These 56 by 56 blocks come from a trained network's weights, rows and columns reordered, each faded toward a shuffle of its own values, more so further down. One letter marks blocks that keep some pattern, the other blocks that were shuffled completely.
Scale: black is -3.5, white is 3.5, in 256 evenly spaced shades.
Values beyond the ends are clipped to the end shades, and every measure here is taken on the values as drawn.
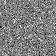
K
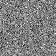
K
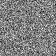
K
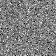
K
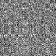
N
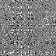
N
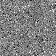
K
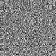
N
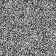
K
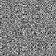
N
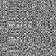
N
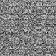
N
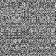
N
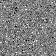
K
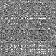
N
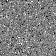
K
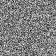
K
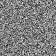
K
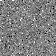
K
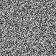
K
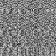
N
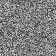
K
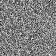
K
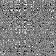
N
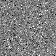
K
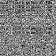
N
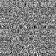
N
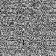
N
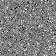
K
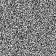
K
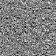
N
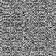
N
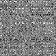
N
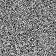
K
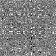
N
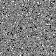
K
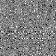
N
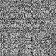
N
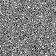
K
